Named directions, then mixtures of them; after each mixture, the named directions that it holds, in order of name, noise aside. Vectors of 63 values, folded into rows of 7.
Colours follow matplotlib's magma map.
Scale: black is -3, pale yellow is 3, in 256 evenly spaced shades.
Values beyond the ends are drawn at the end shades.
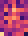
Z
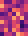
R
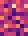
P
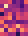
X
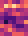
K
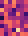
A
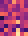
A, P, X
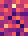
P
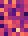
A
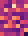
P, Z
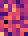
K, X, Z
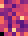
A, R, Z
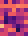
A, K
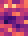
K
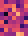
K, R, Z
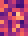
R, X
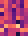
A, P, X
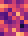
K, R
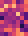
A, K, R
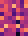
P, X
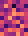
P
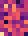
K, X, Z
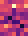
K, P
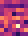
K, P, X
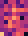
Z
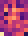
Z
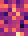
K, R, Z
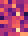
A, R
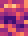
K
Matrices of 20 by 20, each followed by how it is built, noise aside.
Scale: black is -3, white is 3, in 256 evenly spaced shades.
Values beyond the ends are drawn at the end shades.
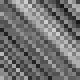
Toeplitz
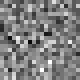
noise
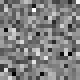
noise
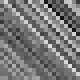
Toeplitz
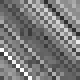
Toeplitz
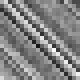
Toeplitz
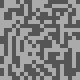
noise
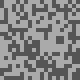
noise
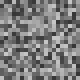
noise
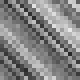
Toeplitz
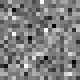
noise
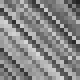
Toeplitz
